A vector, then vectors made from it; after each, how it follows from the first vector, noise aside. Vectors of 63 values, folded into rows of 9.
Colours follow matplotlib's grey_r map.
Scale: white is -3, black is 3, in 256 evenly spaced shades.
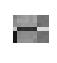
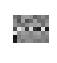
sign-scrambled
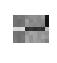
reversed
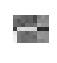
negated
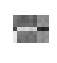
negated
